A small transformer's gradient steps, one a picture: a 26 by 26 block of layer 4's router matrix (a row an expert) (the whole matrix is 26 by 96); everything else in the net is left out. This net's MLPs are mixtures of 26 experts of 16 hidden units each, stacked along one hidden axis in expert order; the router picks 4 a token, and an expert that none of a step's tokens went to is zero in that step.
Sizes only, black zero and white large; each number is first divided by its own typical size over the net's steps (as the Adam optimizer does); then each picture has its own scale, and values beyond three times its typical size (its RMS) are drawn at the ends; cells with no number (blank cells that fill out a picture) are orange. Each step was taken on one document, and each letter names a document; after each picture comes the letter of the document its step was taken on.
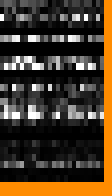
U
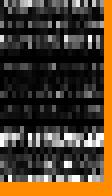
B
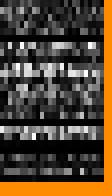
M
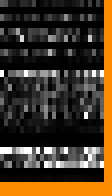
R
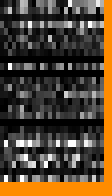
B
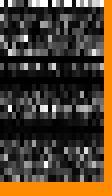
R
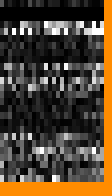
B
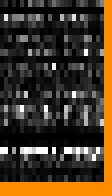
R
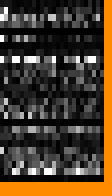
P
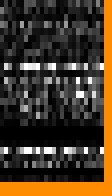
R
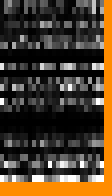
B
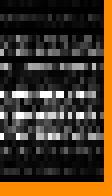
P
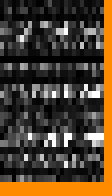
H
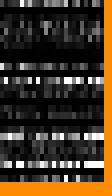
H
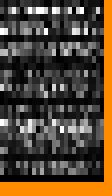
M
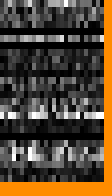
U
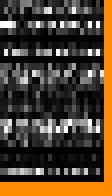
M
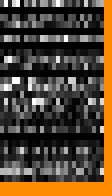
U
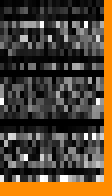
H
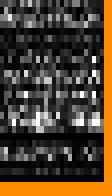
R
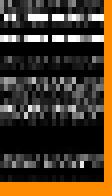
U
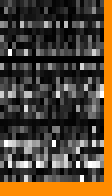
B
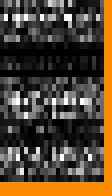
U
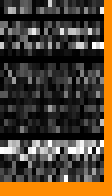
B
